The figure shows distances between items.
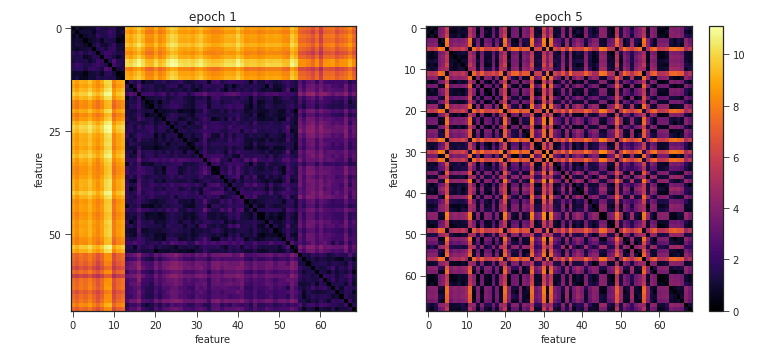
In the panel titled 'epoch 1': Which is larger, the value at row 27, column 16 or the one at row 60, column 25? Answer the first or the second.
the second
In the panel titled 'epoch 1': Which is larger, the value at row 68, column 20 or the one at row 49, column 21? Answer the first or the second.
the first
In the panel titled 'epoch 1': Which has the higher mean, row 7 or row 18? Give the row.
7
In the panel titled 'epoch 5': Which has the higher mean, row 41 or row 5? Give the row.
5
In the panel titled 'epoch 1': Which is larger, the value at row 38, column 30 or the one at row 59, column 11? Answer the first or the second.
the second
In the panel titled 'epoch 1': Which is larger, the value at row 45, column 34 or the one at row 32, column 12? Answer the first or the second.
the second
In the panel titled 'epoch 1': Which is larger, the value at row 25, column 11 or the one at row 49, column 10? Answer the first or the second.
the first
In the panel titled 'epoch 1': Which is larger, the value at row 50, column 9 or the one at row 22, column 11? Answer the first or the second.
the first
